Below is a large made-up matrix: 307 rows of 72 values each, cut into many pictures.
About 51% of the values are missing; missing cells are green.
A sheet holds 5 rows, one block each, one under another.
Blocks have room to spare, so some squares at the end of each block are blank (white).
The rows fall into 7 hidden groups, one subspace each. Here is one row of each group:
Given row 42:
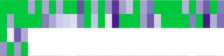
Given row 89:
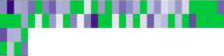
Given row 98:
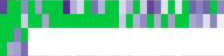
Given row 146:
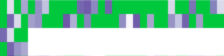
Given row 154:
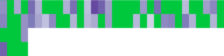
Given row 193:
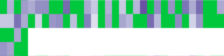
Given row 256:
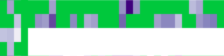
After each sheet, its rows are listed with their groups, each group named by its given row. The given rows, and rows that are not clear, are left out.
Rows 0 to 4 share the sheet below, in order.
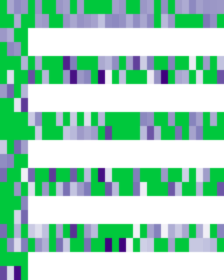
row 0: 146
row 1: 146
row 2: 146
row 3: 89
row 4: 42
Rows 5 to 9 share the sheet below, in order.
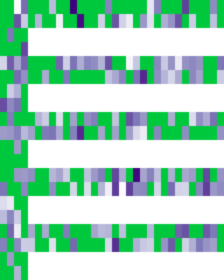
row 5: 256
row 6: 89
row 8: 42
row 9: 256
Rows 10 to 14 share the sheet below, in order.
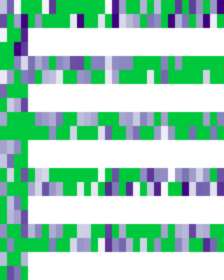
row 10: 42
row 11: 146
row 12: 146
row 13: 193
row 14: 146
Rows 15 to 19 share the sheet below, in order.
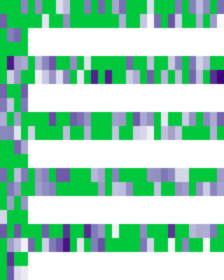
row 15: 193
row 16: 89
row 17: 193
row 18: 98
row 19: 42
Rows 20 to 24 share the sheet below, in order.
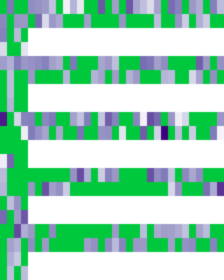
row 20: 193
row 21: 193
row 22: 98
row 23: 193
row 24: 256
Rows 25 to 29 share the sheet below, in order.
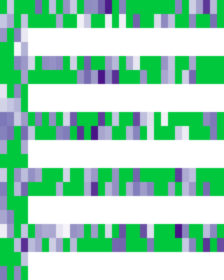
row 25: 42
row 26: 154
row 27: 193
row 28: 98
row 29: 98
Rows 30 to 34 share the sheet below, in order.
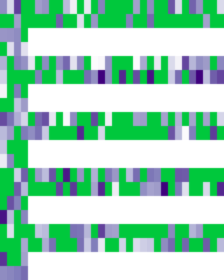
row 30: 256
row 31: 154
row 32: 193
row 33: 146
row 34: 154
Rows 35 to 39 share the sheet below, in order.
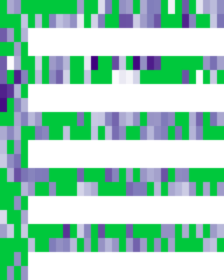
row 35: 193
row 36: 154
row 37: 89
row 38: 42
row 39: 89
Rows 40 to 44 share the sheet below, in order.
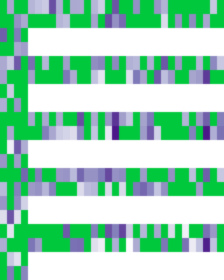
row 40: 193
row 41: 146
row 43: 42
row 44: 146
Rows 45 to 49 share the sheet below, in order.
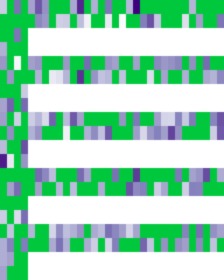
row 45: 42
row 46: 256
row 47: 42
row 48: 42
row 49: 89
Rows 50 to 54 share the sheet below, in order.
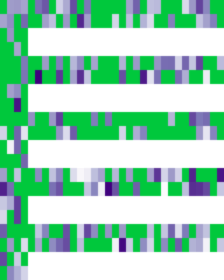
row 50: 193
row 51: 89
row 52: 98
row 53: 146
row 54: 42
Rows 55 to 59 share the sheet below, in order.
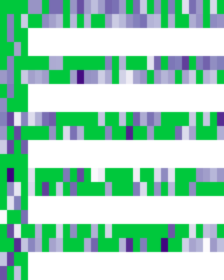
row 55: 98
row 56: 256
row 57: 146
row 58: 154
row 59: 146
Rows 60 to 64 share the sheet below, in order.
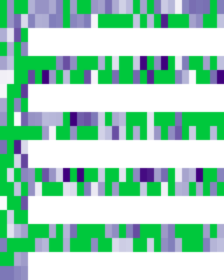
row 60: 98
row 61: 193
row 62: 256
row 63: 193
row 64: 154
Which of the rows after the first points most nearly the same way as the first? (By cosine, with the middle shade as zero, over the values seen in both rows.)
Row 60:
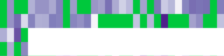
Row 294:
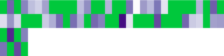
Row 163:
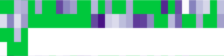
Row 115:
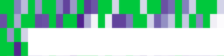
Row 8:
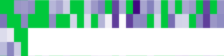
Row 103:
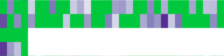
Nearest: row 103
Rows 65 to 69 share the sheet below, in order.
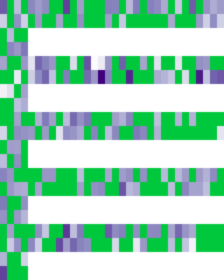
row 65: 98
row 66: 154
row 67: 146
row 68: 42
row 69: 146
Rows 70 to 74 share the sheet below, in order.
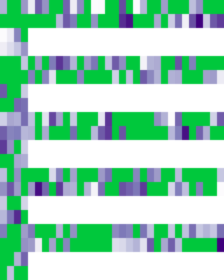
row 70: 154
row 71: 98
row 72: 193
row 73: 89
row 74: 89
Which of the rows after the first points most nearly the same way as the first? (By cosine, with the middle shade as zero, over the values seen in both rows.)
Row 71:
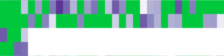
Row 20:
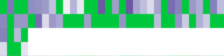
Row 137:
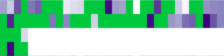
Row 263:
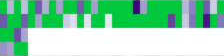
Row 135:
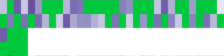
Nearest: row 135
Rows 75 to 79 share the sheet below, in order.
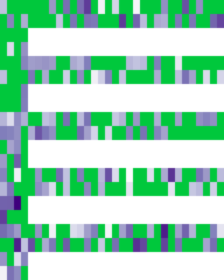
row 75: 154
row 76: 98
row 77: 89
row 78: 256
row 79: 193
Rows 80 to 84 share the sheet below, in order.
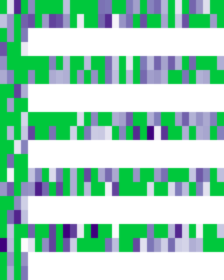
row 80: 256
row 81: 256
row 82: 193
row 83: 89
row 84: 89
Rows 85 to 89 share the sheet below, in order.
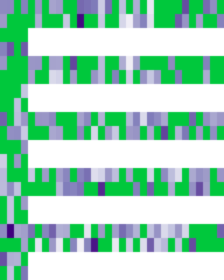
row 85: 256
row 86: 256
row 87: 98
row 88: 154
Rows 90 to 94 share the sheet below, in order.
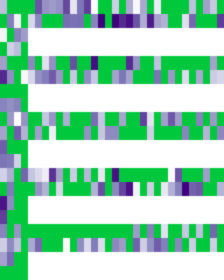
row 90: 154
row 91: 89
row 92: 256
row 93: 193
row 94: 42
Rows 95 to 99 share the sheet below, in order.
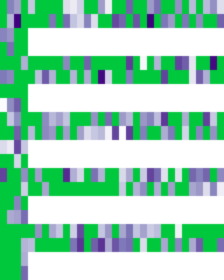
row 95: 193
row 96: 89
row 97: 42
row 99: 154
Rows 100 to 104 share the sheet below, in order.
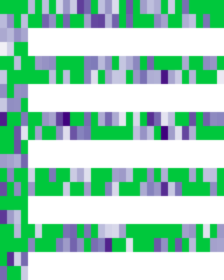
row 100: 154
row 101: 98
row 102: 98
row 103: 146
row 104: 42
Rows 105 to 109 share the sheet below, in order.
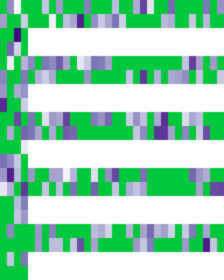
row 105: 256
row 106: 154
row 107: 146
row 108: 89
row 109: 42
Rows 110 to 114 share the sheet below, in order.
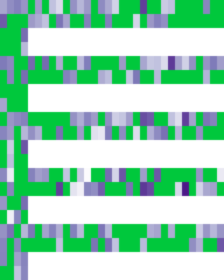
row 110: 98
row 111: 193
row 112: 98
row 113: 256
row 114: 89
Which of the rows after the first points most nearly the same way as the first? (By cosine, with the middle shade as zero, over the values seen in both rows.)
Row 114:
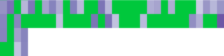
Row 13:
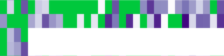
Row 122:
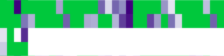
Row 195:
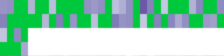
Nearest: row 122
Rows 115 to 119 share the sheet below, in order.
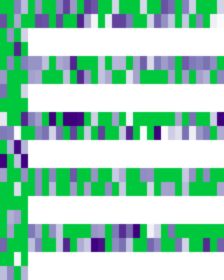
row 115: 89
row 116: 256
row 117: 193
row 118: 193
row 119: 98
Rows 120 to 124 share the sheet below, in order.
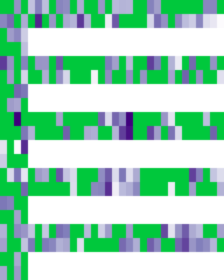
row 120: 89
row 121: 98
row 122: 256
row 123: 256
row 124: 193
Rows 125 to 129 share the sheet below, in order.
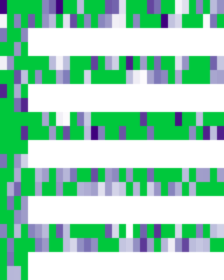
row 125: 98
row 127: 98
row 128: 154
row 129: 256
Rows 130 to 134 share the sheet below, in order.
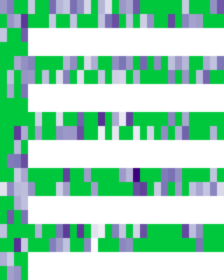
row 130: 42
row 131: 89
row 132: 154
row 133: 98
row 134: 193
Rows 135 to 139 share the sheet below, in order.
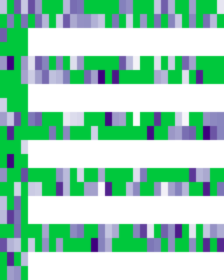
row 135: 146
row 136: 154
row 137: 146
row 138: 146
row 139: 98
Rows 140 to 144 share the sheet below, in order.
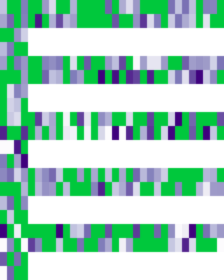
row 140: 89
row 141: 154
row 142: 42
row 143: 146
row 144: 98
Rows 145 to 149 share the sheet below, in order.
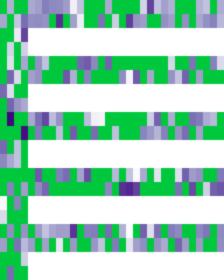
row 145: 256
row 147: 89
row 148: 154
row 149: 256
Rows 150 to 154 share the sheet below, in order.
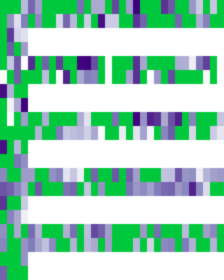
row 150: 98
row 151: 146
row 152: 154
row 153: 193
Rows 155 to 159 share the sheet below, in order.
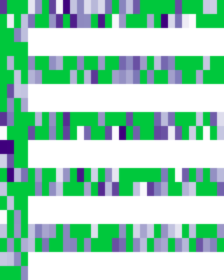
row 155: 146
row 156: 98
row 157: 42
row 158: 154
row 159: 154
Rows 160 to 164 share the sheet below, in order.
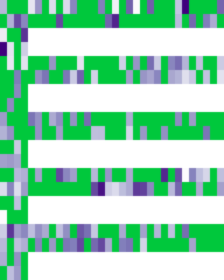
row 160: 98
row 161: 89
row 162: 146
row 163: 98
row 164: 154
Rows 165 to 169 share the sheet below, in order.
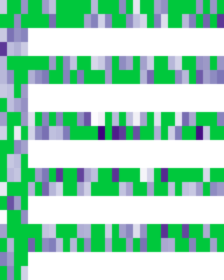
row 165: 98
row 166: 154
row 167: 154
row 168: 98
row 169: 193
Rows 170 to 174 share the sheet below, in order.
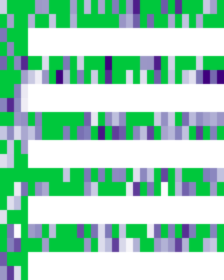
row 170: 98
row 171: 146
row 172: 154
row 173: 146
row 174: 256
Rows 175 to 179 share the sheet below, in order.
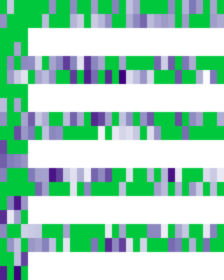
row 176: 42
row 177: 154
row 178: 256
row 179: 42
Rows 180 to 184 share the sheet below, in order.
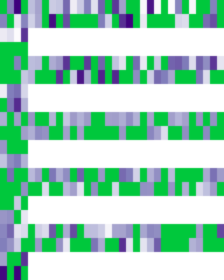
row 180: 256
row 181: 89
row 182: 146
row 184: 42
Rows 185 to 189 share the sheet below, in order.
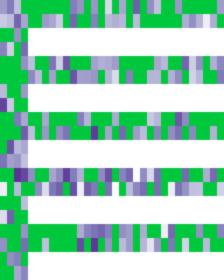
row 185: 146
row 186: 146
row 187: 98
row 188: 42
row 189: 193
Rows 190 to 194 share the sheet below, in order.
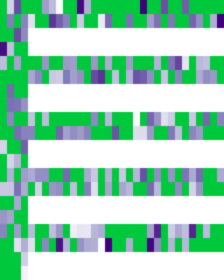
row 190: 98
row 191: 98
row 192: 98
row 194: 146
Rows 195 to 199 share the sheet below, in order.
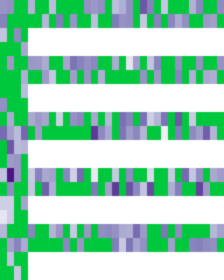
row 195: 98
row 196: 256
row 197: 98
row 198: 154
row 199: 42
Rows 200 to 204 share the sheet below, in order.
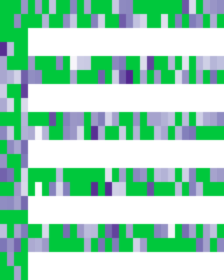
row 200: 98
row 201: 256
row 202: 89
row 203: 89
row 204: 193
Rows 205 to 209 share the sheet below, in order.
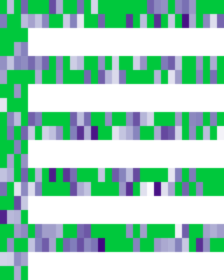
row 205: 193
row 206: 42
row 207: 193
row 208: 193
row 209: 154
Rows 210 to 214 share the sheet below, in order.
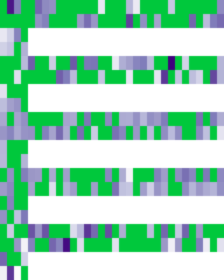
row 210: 154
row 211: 193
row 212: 89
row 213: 256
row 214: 42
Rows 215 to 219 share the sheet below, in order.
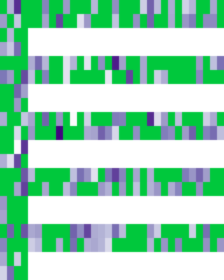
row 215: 256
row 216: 42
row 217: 256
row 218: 89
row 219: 256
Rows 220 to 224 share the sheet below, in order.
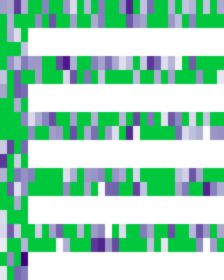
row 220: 256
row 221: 98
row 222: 146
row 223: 146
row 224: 146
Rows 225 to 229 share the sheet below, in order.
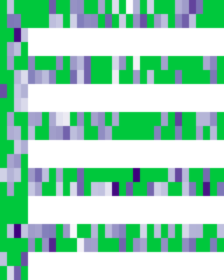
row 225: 256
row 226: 42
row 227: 98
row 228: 42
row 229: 256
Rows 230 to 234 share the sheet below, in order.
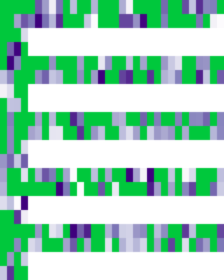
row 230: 89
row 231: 154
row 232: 256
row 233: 256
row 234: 256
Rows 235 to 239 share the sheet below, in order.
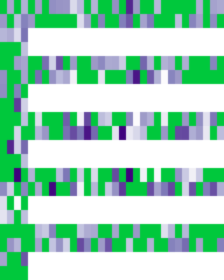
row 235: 256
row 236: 146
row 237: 42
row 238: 256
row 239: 42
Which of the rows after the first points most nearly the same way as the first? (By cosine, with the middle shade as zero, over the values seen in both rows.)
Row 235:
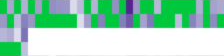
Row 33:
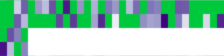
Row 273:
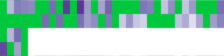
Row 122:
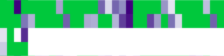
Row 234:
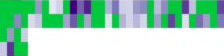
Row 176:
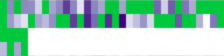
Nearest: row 122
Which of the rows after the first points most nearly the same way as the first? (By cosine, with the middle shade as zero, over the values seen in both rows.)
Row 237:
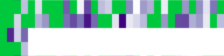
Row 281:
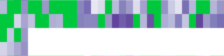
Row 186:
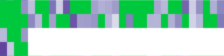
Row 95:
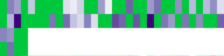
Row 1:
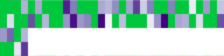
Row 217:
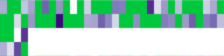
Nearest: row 186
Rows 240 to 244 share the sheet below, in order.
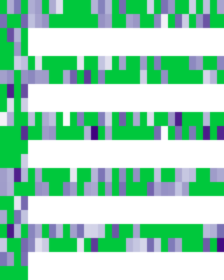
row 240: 98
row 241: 42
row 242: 98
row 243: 256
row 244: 89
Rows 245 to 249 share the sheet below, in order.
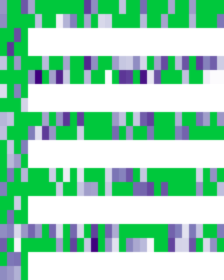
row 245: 256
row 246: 89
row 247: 193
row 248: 193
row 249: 193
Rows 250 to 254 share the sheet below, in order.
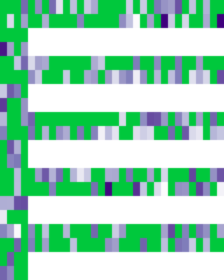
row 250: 146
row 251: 146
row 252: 154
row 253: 146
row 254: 256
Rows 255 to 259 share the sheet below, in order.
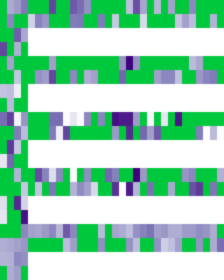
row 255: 193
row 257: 193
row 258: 42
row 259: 193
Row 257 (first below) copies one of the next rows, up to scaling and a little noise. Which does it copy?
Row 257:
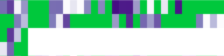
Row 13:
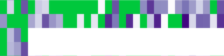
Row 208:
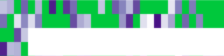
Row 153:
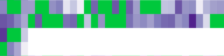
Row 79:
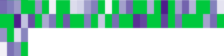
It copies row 153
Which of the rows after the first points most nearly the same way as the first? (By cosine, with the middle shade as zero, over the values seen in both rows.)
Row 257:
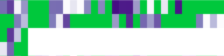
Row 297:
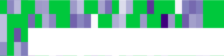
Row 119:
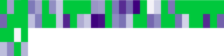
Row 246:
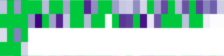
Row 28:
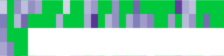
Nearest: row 119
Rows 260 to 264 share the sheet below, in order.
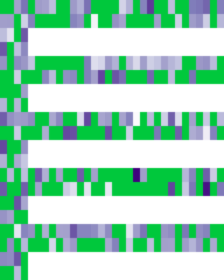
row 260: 98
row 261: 154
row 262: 42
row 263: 42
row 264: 256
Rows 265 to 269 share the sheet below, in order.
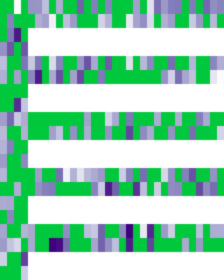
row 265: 256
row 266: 89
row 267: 146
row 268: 146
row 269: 256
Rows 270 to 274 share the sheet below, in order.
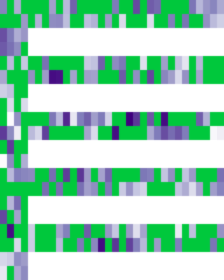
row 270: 154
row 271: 256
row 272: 89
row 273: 193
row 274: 154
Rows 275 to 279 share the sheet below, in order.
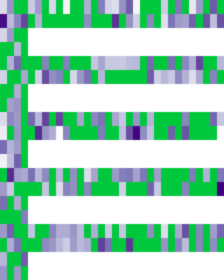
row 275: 98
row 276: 193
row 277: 146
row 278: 89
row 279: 146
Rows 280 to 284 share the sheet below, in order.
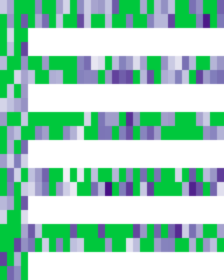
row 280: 42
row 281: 154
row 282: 256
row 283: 146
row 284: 154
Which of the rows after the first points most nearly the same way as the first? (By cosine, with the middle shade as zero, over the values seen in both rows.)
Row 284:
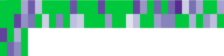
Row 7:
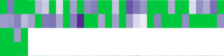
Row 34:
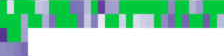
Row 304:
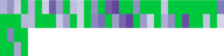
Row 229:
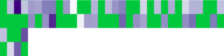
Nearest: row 34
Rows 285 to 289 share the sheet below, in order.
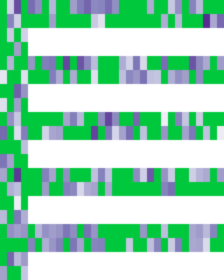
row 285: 146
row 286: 98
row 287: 193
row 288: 256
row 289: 42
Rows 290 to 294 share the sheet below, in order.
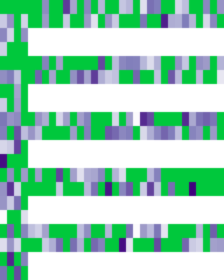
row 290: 98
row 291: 193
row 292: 98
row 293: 146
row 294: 42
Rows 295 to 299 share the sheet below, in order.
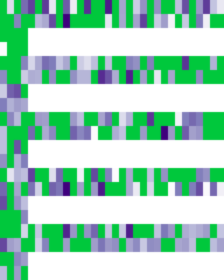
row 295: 42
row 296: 146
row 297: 98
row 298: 42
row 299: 89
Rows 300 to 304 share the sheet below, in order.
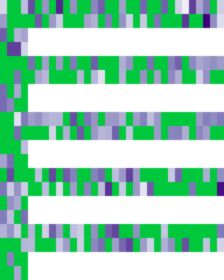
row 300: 146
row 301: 154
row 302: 256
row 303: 89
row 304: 193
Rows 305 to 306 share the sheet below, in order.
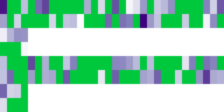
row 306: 146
